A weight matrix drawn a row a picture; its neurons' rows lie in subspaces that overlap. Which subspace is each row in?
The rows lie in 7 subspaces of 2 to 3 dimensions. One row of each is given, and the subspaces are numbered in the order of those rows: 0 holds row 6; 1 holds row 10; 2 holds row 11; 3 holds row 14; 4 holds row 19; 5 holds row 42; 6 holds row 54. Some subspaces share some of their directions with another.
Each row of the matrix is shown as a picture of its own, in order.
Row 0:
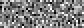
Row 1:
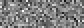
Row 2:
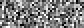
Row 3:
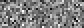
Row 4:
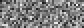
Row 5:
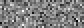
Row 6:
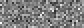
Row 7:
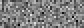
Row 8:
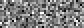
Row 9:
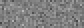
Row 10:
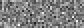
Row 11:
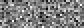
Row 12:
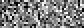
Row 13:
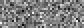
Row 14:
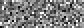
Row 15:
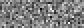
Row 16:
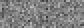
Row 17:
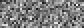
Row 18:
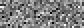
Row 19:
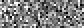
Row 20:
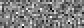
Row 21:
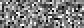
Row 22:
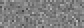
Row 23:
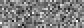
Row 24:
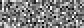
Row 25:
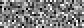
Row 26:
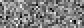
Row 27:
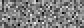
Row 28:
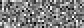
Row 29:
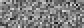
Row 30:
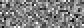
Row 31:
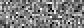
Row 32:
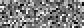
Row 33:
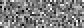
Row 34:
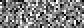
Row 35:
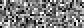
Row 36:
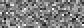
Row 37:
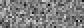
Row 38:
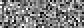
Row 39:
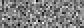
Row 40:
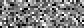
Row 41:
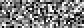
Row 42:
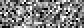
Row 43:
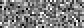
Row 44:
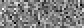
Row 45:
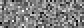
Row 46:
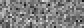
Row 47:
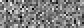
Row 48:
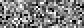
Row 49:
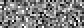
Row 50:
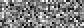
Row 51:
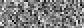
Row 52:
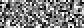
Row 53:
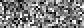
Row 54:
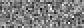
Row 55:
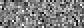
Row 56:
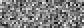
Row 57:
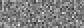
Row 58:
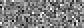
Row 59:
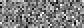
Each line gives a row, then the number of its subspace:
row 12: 4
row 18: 3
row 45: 3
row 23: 5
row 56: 3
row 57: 1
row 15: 6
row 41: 6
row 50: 2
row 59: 0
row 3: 3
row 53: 0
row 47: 0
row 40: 5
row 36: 5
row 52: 5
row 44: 4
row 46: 2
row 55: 4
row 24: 1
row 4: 3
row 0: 6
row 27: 1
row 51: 4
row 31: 2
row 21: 6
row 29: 3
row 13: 5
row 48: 0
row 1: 5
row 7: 1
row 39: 1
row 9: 0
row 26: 0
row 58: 0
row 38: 4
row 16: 2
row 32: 3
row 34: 0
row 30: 5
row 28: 1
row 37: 2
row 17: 3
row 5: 5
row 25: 6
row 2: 6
